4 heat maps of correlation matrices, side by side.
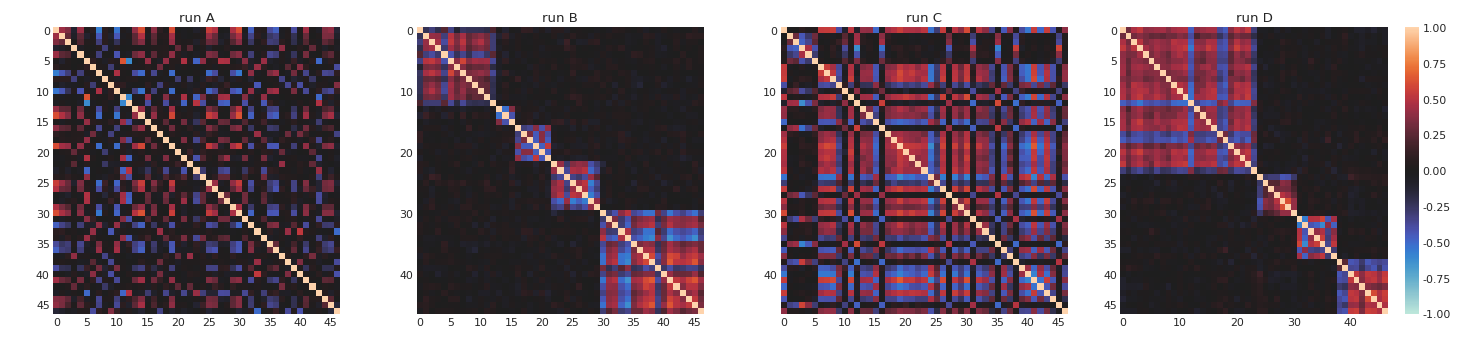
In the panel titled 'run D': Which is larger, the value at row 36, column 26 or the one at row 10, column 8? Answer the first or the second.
the second
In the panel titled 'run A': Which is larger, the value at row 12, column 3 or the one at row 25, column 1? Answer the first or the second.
the second
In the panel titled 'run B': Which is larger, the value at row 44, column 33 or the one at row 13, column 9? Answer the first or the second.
the second
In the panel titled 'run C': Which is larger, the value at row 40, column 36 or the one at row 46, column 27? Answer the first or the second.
the first
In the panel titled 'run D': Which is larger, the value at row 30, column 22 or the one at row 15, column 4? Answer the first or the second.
the second
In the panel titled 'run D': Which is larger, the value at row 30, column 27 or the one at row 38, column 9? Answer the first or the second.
the first
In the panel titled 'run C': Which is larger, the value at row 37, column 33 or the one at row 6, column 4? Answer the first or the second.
the first
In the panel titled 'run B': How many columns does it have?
47
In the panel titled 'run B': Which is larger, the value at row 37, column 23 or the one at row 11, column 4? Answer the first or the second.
the first
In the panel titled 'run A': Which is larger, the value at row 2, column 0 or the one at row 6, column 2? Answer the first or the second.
the first
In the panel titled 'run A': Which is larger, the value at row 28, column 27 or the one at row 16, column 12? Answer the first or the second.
the first
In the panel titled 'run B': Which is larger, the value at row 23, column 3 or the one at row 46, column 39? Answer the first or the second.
the first
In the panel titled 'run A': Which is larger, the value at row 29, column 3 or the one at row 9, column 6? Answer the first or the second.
the first
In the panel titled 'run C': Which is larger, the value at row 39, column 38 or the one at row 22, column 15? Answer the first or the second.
the first
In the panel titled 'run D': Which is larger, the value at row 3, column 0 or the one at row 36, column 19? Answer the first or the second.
the first
